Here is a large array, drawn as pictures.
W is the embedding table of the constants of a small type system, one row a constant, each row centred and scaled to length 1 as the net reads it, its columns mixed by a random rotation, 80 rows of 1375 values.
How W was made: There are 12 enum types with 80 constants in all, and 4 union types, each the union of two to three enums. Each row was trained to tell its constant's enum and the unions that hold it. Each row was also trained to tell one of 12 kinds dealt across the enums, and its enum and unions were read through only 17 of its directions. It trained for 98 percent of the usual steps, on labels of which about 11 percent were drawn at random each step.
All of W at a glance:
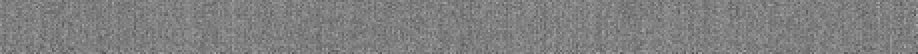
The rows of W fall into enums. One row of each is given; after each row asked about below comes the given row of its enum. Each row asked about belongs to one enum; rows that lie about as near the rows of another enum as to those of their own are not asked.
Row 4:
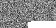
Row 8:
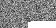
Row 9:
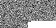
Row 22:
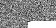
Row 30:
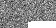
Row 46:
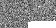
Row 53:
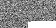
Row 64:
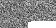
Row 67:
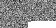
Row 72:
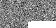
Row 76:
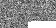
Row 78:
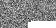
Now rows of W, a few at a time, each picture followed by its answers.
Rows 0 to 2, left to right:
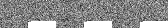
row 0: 22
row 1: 53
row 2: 30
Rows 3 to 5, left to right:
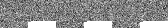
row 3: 67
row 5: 4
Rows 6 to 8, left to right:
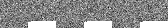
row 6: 53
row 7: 64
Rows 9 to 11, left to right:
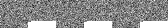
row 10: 22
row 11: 72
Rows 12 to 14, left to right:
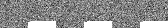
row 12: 22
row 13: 30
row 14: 67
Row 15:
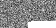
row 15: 4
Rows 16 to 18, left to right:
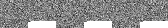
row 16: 4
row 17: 9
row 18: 4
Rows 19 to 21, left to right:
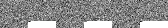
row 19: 8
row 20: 46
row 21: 22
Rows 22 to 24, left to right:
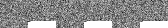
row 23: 46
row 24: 8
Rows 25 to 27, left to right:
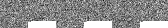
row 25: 72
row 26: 67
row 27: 30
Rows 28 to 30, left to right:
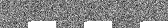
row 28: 4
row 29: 22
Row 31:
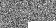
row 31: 53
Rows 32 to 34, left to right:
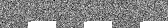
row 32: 76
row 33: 72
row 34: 53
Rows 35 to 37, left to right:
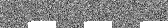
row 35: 4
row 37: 46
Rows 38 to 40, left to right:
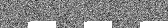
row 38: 76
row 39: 30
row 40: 76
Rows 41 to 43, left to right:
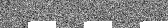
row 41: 22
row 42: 67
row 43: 4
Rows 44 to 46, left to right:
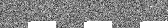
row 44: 8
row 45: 9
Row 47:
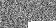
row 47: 53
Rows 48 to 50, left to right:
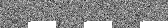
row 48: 53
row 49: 8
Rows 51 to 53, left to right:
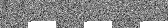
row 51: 72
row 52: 30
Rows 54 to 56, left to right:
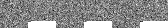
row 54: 46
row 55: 8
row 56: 64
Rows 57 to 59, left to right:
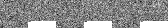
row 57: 46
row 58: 30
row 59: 76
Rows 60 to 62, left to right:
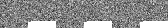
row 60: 8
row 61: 30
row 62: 4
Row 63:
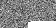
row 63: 67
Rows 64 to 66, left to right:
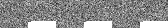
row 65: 8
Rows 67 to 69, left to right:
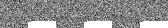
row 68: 67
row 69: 9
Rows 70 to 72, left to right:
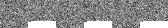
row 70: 72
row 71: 46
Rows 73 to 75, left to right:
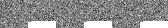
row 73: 46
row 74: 46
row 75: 72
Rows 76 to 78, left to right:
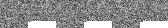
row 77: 67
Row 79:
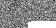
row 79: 64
